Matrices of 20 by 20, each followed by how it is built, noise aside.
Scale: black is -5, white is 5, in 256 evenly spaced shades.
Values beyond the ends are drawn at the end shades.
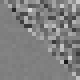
upper triangular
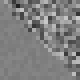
upper triangular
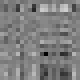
low rank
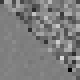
upper triangular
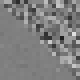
upper triangular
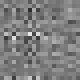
low rank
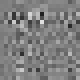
low rank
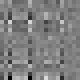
low rank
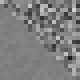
upper triangular
